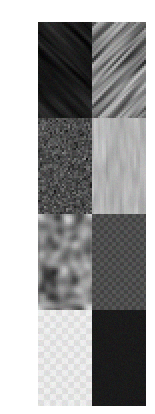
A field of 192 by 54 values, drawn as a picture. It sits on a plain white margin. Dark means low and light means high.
It is made of 4 by 2 panels. Panel 1,1: very low, slanting down to the right, faint in contrast. Panel 1,2: middling, slanting up to the right, strong in contrast. Panel 2,1: low, fine-grained. Panel 2,2: high, streaked downward, faint in contrast. Panel 3,1: middling, blotchy, strong in contrast. Panel 3,2: low, checkered, faint in contrast. Panel 4,1: very high, checkered, faint in contrast. Panel 4,2: very low, flat.
